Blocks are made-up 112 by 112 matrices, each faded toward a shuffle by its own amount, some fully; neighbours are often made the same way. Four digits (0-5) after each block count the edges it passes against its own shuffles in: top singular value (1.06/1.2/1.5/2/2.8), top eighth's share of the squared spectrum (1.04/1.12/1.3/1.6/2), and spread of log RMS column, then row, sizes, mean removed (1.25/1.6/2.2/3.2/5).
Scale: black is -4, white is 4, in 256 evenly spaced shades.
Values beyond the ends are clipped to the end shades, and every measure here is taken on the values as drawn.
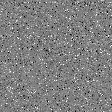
0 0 0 0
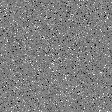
0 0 0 0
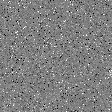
0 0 0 0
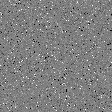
0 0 0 0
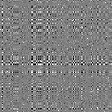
5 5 4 4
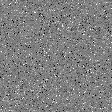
2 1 0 0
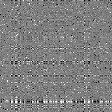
5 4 3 3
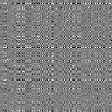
5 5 4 4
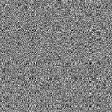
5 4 3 3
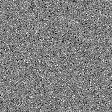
1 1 0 0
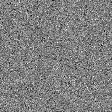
3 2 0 1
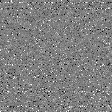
3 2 0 2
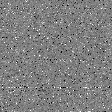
2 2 0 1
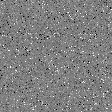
1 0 0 0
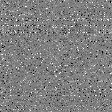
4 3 0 2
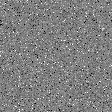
1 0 0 0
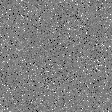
0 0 0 0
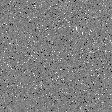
1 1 0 0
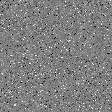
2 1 0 0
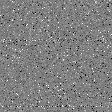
2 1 0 1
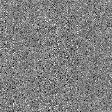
1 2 3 0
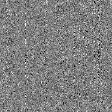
1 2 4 0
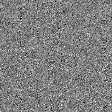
0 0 2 0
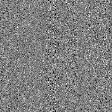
1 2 3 0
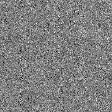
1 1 3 0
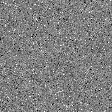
1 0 1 0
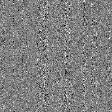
1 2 4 0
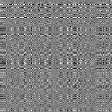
5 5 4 4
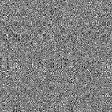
4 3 2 2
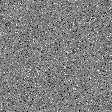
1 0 0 0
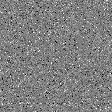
3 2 0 0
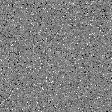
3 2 0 0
